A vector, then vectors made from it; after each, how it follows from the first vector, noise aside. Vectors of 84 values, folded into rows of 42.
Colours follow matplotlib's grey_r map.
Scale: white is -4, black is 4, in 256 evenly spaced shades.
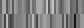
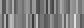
negated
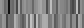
reversed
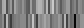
copied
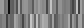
reversed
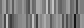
copied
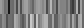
reversed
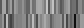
copied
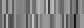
copied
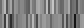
copied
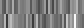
negated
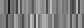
reversed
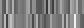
negated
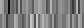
reversed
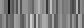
reversed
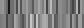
reversed
